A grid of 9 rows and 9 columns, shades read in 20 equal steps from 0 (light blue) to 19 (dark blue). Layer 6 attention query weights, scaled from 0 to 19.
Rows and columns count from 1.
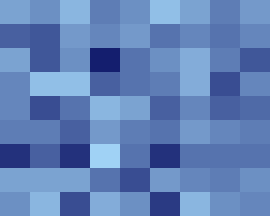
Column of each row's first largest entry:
4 2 4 8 2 3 1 5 6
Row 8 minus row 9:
-2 2 -9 6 7 -10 5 2 -1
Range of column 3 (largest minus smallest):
15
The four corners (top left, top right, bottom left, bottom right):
5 6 7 8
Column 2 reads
7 13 13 2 14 9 12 5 3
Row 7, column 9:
10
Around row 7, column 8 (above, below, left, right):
8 9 10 10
